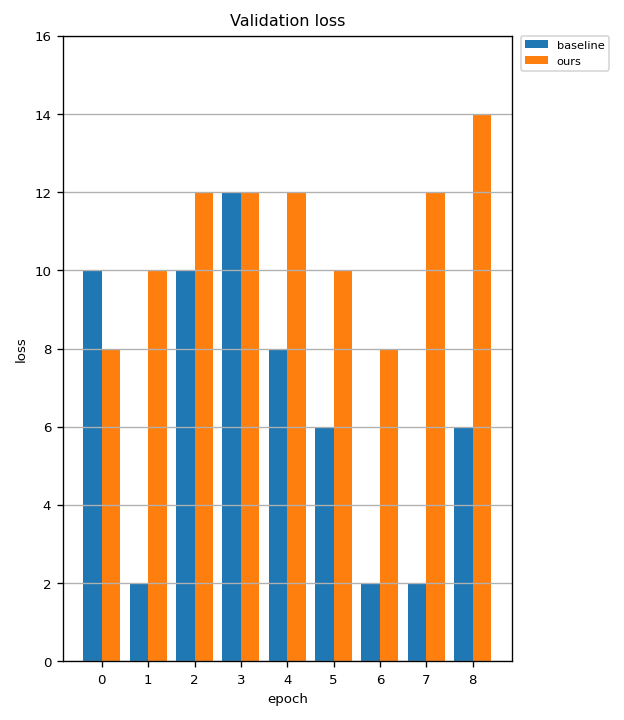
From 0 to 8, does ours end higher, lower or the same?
higher
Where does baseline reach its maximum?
3
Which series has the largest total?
ours
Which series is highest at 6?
ours
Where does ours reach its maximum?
8
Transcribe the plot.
Title: Validation loss
x-axis: epoch, ticks 0 1 2 3 4 5 6 7 8
y-axis: loss, ticks 0 2 4 6 8 10 12 14 16
Legend: baseline, ours
Values:
baseline: 10 2 10 12 8 6 2 2 6
ours: 8 10 12 12 12 10 8 12 14
